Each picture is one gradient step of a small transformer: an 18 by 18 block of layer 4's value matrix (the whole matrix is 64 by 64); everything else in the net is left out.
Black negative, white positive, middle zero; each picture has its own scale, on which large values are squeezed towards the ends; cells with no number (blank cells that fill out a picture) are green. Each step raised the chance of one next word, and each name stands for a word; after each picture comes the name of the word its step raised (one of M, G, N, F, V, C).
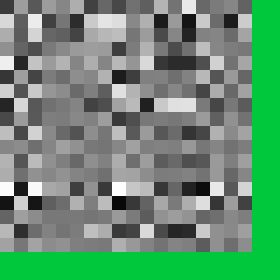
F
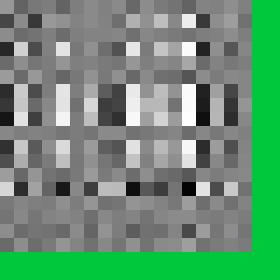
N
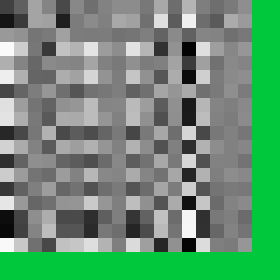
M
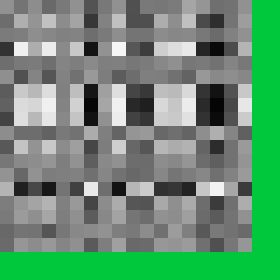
N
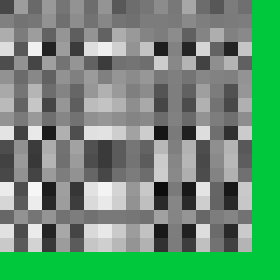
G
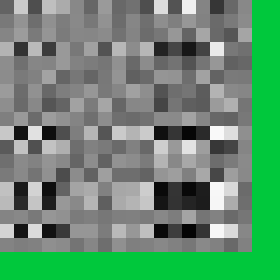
G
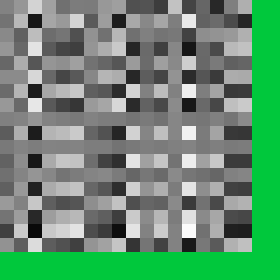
M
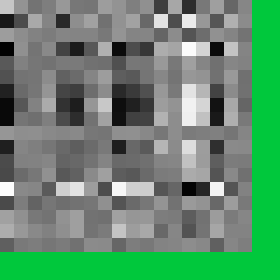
N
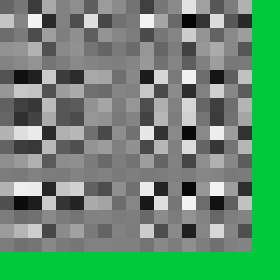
F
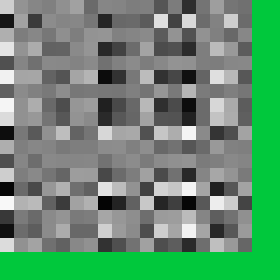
M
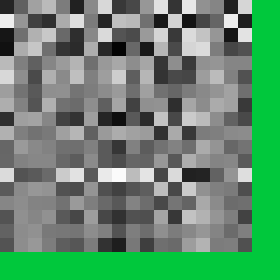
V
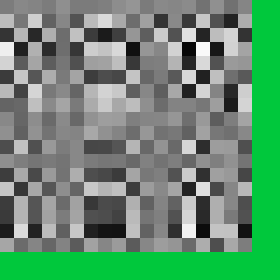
F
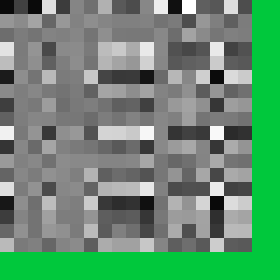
F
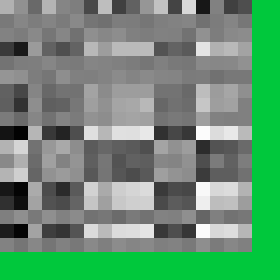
G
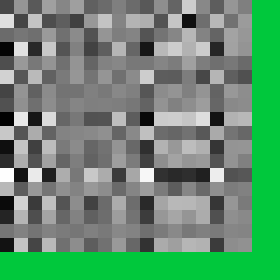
V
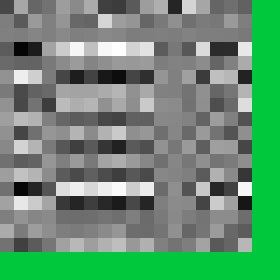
F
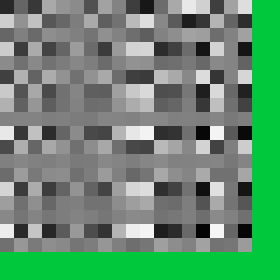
G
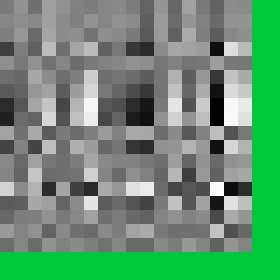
N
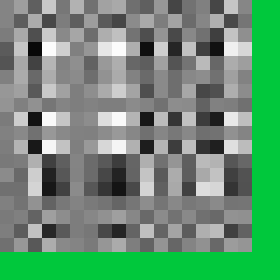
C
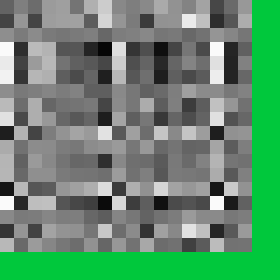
M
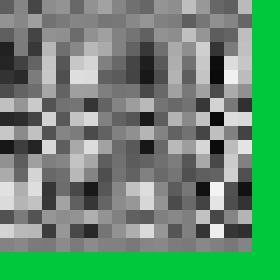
C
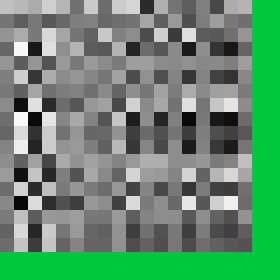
C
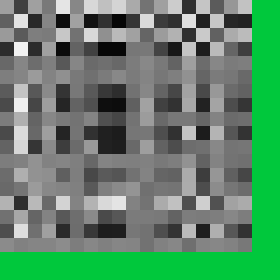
N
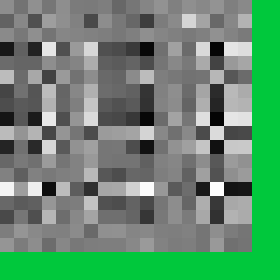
N
